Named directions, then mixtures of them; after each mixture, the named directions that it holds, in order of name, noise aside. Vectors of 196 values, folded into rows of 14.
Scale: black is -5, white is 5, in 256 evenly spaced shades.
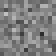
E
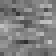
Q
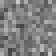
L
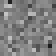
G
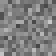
E, G, L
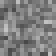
L, Q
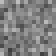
L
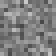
E, L, Q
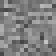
E, G, Q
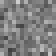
L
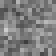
L, Q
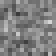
L, Q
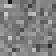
G
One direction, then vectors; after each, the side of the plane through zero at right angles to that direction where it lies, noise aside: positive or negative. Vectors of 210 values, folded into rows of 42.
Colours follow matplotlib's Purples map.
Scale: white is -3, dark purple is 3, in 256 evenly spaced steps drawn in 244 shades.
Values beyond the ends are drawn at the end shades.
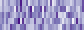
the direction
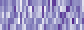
negative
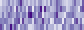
positive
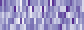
negative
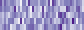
negative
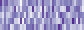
negative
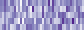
negative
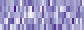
negative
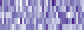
negative
